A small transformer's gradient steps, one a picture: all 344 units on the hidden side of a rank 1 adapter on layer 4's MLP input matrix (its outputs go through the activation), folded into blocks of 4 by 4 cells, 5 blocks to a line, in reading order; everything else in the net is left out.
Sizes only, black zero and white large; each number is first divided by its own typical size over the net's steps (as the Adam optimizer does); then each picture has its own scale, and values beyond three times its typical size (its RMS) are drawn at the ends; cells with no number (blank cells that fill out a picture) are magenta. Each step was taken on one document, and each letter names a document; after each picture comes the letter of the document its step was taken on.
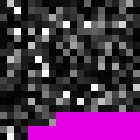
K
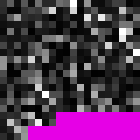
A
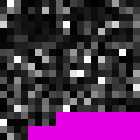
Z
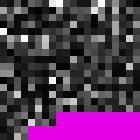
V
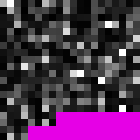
Z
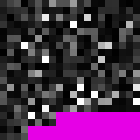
A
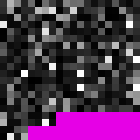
Z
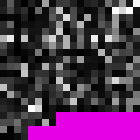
V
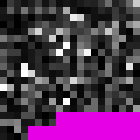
V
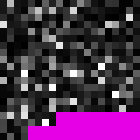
Z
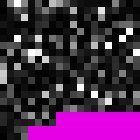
A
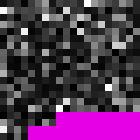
V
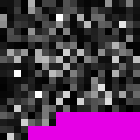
K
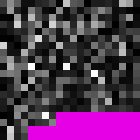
K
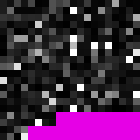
A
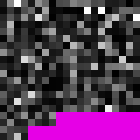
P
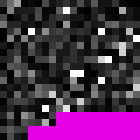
Z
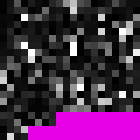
A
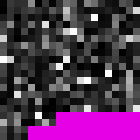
V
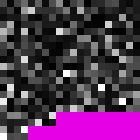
P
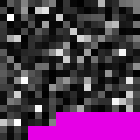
V
